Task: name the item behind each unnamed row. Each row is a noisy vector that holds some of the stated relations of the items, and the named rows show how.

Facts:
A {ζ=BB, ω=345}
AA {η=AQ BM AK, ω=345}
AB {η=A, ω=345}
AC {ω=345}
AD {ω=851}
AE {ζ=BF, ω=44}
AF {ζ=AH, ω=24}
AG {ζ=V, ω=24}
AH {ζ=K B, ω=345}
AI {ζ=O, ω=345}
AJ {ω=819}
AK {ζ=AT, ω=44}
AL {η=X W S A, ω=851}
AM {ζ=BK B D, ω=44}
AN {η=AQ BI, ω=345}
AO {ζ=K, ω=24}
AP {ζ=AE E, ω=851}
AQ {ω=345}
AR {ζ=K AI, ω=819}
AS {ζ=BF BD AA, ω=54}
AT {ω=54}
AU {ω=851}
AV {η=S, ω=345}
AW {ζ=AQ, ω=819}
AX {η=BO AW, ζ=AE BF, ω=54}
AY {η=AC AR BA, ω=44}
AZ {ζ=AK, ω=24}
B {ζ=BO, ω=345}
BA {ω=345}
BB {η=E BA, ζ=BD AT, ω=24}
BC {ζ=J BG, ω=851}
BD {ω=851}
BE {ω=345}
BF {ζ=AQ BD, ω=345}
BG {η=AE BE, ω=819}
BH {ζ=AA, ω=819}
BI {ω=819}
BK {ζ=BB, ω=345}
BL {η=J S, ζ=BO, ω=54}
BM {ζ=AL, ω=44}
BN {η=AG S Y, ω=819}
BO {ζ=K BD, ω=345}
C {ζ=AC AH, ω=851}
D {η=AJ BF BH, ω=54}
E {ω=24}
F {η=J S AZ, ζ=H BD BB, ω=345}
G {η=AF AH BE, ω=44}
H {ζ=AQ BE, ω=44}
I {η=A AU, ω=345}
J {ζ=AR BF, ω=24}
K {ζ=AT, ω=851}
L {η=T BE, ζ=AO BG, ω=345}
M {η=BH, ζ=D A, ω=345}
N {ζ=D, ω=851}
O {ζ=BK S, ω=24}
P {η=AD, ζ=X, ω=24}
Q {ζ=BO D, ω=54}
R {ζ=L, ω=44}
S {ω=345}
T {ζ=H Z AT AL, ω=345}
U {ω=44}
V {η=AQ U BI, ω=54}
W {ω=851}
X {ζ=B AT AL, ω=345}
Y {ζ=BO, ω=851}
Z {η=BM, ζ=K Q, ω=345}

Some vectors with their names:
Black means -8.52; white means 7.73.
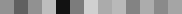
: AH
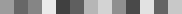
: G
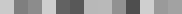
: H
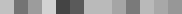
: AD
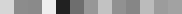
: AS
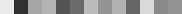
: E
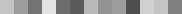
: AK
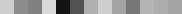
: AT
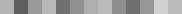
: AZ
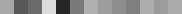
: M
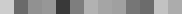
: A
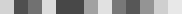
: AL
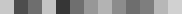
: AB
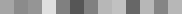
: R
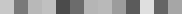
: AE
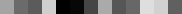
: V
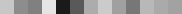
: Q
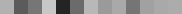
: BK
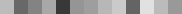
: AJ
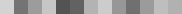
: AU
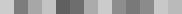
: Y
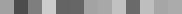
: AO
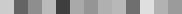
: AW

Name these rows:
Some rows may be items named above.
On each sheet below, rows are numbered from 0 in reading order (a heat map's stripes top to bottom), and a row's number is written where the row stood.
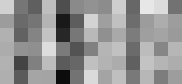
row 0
BI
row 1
AC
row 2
BO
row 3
R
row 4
O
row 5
BE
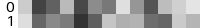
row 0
BN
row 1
S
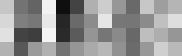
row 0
D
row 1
BL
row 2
AA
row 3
AZ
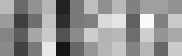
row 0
BA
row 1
BG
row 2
AF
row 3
L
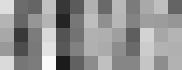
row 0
AQ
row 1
BA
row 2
BB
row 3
P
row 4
AX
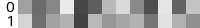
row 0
G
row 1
BH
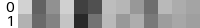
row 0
BD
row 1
BO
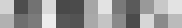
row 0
AL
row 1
AY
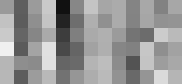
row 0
T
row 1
BF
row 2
X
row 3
AP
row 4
AM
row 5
AZ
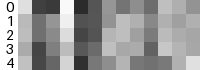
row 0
AA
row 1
BC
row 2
K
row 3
O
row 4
F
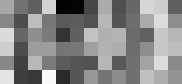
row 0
V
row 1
AG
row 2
S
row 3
J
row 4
AG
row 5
AA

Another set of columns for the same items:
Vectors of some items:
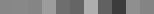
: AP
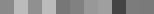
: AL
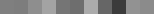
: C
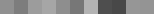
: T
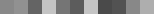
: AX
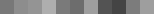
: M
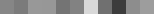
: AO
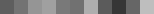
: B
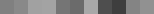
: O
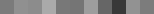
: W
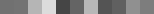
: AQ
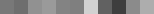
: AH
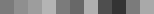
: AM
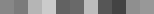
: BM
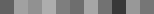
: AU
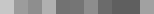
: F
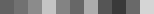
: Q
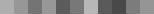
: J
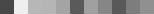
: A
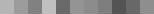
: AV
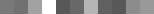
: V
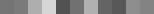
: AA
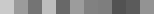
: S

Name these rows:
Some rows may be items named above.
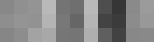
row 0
R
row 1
H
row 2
P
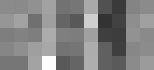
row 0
AG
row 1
AE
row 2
BE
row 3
P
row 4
V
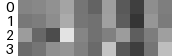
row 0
BD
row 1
AD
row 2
BN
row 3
BO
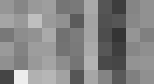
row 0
AZ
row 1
BB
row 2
E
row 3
AZ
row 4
T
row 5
A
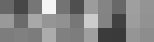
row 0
BI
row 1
K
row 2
BE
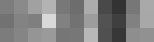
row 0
AM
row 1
D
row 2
AF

